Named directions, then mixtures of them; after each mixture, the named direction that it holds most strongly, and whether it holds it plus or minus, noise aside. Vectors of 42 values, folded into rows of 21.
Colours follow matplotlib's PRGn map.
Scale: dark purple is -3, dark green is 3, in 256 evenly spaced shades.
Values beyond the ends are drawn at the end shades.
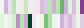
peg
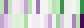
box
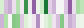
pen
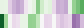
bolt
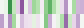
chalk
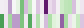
chalk, minus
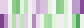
bolt, minus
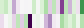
peg, minus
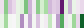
box, minus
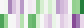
bolt, plus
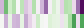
pen, minus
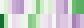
bolt, plus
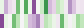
pen, plus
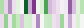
pen, plus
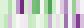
chalk, plus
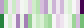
box, minus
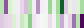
box, plus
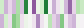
pen, plus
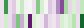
peg, minus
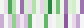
chalk, plus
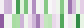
pen, plus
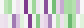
pen, minus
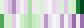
bolt, plus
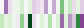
peg, plus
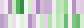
bolt, minus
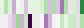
peg, minus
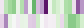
pen, minus
